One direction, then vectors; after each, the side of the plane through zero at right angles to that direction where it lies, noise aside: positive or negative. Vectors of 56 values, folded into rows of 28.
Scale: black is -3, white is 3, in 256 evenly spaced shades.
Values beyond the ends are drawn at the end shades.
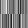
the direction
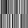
negative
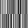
positive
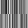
negative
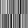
positive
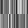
negative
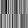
negative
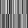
positive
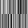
positive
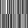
positive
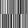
positive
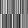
positive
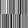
positive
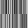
negative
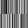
negative
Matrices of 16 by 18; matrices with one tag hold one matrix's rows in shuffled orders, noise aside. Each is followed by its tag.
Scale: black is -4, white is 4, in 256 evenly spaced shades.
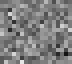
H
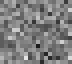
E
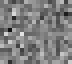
H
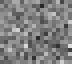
E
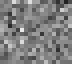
H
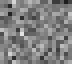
H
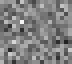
H
